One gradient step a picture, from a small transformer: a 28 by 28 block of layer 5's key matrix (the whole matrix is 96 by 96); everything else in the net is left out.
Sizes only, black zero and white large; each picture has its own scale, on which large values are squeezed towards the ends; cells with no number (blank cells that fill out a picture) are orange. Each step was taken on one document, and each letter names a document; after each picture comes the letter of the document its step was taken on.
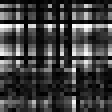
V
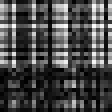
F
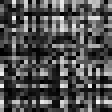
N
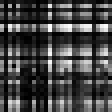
V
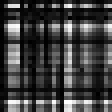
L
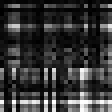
L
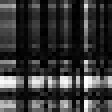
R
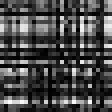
N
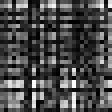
F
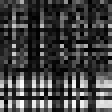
F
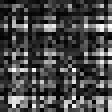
V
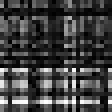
N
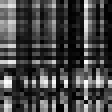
R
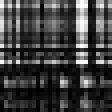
R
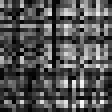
F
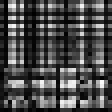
F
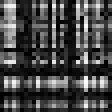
R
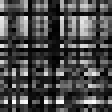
N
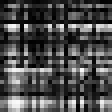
V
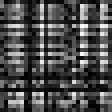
F
